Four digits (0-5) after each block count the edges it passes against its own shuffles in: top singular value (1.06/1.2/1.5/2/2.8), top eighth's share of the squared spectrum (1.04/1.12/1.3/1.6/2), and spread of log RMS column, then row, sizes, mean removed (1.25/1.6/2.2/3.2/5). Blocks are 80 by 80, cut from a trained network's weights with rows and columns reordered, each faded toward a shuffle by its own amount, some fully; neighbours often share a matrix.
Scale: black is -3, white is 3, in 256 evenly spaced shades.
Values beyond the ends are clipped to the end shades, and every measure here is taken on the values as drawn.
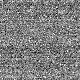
2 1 0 0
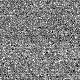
2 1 0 0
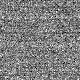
2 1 0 0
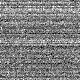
4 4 1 3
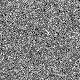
0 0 0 0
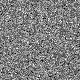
0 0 0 0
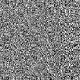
4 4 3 1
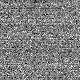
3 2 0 0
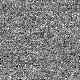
1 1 0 0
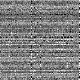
5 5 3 3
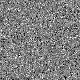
1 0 0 0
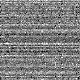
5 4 2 3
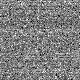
2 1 0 0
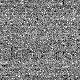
2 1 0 0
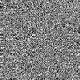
4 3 1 2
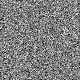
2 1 0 0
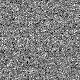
0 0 0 0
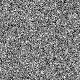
0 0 0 0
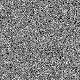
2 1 0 0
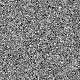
0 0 0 0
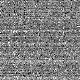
3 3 2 1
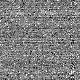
3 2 1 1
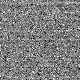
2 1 0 0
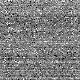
3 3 2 1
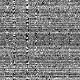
4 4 3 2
